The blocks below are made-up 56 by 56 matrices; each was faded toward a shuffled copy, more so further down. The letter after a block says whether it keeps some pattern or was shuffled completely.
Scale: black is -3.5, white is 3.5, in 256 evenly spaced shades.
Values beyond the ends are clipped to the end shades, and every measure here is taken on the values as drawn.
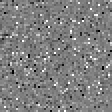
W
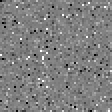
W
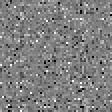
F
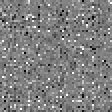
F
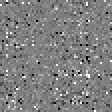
F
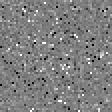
W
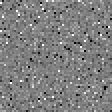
W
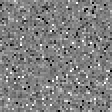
W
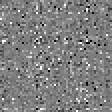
F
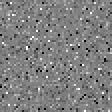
W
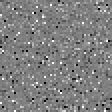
W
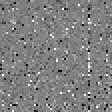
F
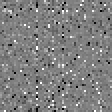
F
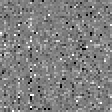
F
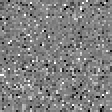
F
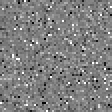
W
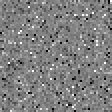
W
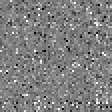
F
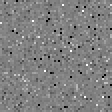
W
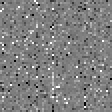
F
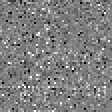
F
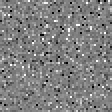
W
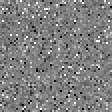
W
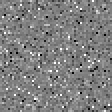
W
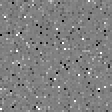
W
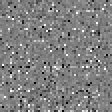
F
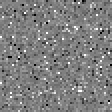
W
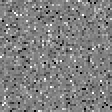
W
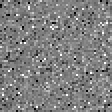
W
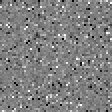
W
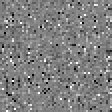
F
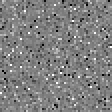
W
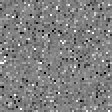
W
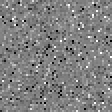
W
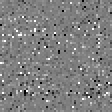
F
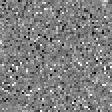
W
